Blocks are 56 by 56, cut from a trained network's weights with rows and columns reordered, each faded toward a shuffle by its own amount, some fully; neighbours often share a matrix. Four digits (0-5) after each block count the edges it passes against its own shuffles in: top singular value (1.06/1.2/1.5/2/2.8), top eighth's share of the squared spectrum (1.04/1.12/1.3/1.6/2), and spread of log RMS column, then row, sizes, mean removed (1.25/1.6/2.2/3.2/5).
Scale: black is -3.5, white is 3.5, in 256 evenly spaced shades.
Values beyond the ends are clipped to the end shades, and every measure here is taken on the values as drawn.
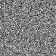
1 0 0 0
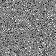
1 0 0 0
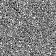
0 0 0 0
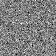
1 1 0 0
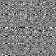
4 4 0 3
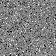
0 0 0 0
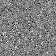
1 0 0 0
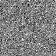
2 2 0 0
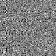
3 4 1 2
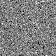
0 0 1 0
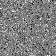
0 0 0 0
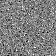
1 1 0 0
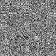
3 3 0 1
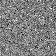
0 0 0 0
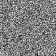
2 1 0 0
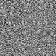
3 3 1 1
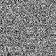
3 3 1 1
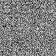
2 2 0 0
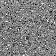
1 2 0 0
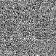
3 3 1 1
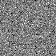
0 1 0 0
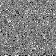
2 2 0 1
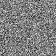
2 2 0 0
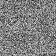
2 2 0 0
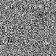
3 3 1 1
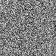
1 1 0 0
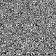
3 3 0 2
